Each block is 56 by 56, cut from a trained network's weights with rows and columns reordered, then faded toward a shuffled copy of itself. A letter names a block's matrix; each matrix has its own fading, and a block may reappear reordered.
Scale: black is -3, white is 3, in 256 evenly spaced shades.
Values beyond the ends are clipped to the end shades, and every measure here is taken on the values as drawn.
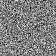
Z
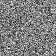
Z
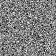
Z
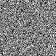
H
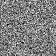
Z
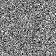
H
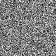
Z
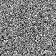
H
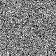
Z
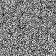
Z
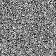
Z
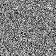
Z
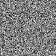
H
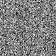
Z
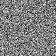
H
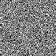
H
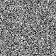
Z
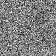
Z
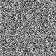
H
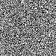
Z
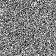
Z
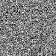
H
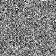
H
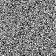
Z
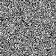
H
